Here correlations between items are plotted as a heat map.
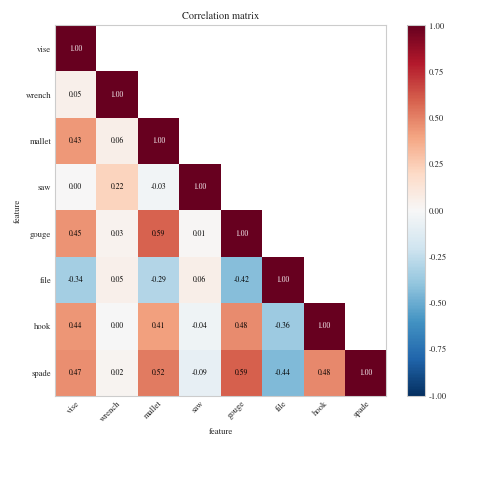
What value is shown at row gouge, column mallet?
0.59
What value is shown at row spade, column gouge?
0.59
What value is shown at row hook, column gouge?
0.48
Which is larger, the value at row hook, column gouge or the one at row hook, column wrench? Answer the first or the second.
the first
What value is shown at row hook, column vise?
0.44
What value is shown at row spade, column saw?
-0.09
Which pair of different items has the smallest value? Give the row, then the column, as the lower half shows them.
spade, file
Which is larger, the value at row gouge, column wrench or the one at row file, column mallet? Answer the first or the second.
the first
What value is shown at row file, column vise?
-0.34
